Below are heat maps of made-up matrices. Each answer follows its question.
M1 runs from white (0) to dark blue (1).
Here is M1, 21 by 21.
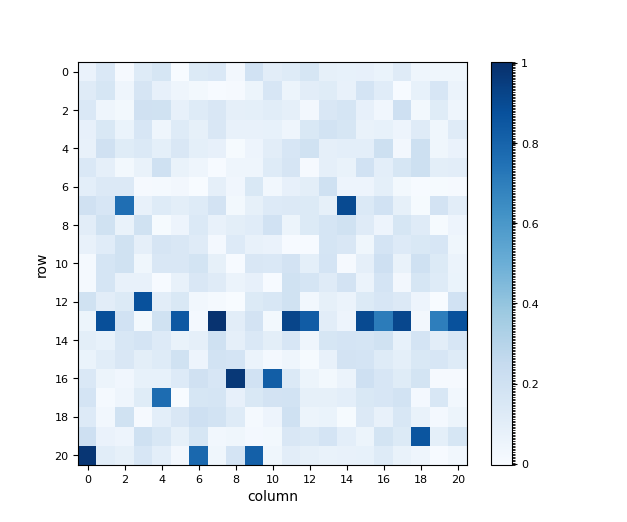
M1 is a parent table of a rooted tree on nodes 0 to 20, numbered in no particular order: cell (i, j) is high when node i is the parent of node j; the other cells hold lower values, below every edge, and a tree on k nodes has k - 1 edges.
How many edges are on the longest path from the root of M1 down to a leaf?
2
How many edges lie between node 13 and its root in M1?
0
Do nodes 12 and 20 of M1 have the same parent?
yes
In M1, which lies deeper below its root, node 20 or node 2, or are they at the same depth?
node 2
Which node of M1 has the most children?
13
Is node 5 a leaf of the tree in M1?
yes
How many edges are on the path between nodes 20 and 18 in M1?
3
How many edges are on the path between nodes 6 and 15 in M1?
3
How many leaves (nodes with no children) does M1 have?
14
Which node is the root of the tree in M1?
13
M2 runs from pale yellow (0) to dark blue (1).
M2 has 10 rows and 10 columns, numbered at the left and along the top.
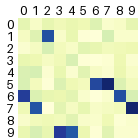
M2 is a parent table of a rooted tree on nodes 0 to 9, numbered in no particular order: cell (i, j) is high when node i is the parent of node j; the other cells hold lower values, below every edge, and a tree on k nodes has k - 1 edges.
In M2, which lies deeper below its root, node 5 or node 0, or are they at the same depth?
node 0
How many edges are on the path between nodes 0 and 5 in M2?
2
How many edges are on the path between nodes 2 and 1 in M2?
1
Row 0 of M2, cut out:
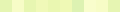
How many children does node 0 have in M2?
0
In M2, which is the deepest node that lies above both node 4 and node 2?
7
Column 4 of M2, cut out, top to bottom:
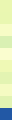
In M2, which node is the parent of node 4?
9
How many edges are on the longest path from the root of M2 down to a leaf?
3
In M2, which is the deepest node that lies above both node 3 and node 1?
7
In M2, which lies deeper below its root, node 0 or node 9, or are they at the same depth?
the same depth
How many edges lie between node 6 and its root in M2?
1
